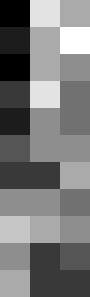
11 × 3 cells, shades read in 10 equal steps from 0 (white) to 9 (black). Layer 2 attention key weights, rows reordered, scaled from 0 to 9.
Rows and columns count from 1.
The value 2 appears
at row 9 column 1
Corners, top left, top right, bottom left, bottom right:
9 3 3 7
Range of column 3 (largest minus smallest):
7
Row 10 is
4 7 6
